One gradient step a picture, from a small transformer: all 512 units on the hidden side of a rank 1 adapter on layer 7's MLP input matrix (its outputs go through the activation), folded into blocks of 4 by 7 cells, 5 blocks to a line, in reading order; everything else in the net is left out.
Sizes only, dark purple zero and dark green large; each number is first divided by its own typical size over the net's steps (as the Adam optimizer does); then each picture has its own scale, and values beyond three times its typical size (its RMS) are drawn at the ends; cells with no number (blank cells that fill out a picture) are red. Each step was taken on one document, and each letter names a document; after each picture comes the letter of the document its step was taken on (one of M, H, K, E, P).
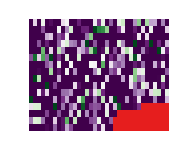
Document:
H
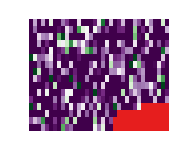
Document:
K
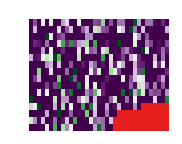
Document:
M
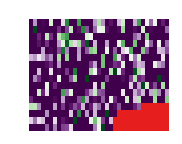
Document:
H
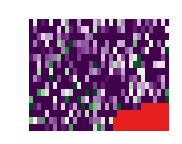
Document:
K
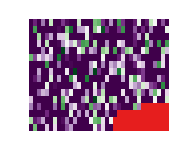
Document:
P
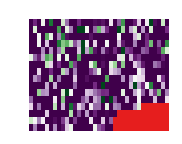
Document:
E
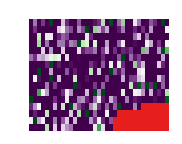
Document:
K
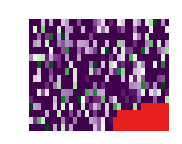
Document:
M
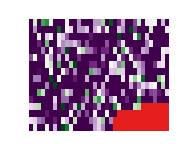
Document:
E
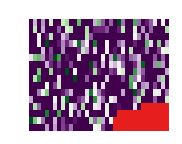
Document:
H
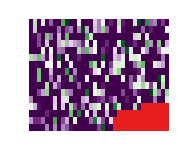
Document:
P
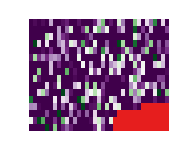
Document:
M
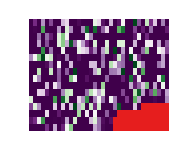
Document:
H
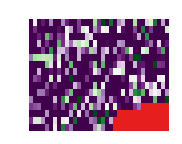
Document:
P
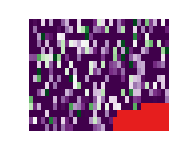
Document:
K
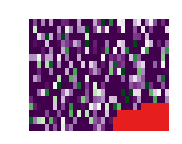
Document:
K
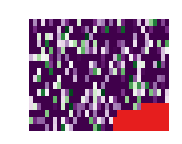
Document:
P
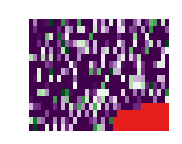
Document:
E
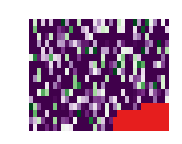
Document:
P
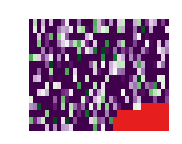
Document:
P
